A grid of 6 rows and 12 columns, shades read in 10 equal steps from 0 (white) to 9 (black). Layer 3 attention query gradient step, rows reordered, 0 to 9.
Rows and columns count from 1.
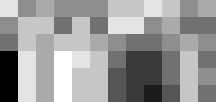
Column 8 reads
2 1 5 7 7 7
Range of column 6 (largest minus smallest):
3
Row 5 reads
9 1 3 0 2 2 6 7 7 5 2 4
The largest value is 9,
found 3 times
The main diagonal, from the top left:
1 2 3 0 2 2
